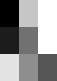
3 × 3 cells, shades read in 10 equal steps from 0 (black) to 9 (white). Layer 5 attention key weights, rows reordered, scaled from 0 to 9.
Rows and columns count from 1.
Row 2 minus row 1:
1 -3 0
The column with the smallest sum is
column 1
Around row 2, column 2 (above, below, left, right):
7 5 1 9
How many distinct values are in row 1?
3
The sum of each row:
16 14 16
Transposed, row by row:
0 1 8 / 7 4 5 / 9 9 3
